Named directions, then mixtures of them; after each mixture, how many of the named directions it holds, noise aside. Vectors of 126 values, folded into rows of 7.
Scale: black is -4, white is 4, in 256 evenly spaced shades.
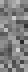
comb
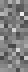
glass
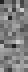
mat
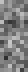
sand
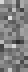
one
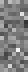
three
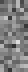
two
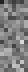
two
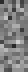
one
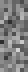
two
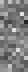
two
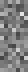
one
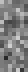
one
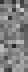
one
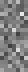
one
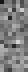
one
